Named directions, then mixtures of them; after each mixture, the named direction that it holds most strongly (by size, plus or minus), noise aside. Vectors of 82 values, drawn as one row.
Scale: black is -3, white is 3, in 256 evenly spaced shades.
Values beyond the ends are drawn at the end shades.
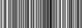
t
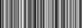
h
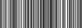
t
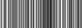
t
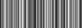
h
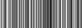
t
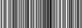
t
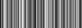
h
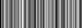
h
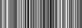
t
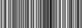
t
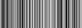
t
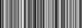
h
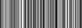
h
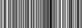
t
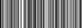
h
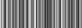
h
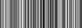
h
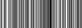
t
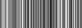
t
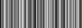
h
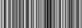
t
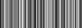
h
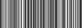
h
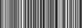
h
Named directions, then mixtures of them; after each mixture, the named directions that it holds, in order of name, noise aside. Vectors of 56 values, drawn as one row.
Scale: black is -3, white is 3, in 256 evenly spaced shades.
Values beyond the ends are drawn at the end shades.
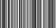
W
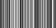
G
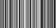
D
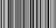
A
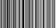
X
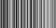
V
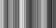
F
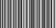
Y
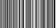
D, X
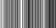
F, V, Y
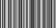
W, Y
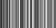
G, V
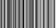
A, X, Y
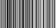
X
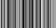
A, D, X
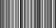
D, G, X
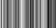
A, F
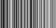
V
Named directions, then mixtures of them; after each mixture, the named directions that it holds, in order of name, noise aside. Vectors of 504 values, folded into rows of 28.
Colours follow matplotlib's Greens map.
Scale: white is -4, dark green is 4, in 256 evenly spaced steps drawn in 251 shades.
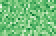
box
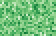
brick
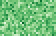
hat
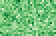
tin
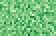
box, hat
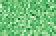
box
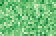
brick, tin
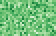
box, brick, hat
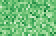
box, hat, tin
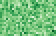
box, brick, hat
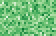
brick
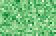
tin
